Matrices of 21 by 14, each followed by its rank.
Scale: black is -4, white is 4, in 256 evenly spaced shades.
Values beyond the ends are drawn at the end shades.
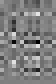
two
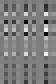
one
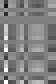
one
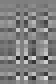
one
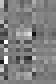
two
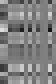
one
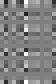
one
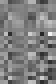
two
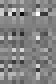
two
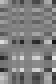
one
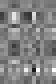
two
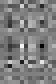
two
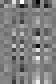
two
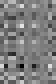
two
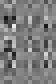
two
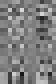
two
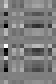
one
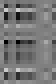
one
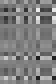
one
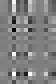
one
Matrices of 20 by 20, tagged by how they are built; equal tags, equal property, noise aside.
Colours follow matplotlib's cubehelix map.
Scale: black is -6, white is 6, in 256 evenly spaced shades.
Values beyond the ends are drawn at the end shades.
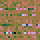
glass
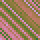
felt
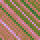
felt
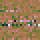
glass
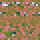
glass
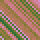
felt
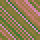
felt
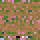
glass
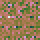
glass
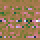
glass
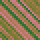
felt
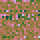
glass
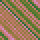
felt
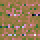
glass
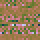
glass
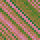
felt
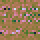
glass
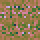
glass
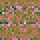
glass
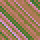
felt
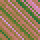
felt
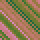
felt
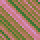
felt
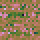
glass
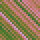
felt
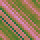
felt
